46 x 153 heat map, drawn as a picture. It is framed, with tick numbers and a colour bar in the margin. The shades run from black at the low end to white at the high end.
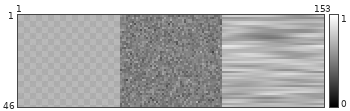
It is made of 1 by 3 panels. Panel 1,1: high, checkered, faint in contrast. Panel 1,2: middling, fine-grained. Panel 1,3: high, streaked across.
